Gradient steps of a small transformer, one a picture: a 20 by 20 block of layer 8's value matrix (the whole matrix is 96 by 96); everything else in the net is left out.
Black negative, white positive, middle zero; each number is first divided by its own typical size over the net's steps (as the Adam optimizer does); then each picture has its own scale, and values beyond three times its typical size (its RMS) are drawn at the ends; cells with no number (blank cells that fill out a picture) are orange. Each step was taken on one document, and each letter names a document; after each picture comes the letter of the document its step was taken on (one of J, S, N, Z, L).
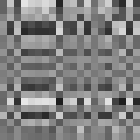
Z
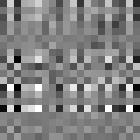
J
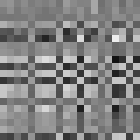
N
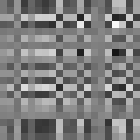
Z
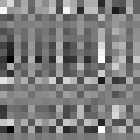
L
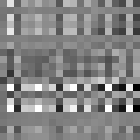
J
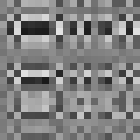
Z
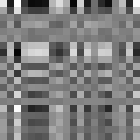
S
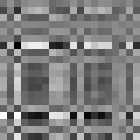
S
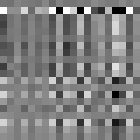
L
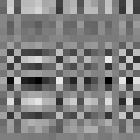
Z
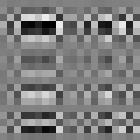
Z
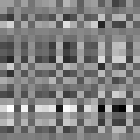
L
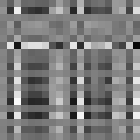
S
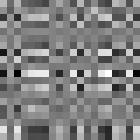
S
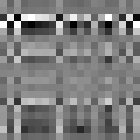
Z
